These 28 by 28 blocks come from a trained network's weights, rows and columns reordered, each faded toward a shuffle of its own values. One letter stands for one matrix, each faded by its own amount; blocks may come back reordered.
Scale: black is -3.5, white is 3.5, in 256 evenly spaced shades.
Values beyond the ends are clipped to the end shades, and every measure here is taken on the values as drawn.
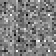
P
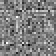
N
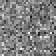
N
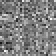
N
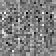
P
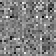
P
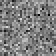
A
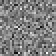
N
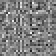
N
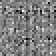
P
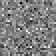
A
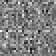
N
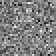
A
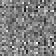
N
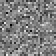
A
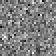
A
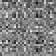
N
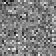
A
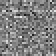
N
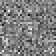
N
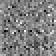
P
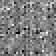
P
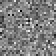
A
